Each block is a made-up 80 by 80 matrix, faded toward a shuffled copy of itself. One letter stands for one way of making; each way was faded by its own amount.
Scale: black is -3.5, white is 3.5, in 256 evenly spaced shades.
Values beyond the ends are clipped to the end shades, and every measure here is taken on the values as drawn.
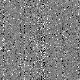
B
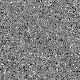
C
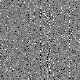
B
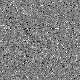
C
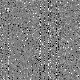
B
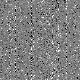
B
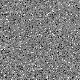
C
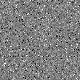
C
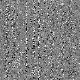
B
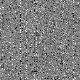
B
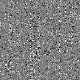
B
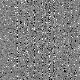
B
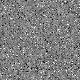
C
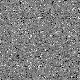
C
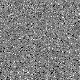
C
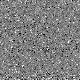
C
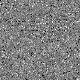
C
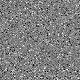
C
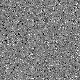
C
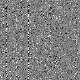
B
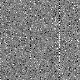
B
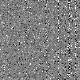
B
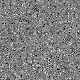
C
